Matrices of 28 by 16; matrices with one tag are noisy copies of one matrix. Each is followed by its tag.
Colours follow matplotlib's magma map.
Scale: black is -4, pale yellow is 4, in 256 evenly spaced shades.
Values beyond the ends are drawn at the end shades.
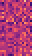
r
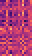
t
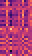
t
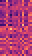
t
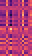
t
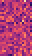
r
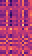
t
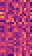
r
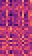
t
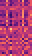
t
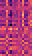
t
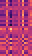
t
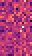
r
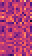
r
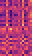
t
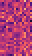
r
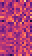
r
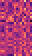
r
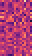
r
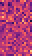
r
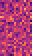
r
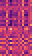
t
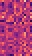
r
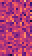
r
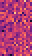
r
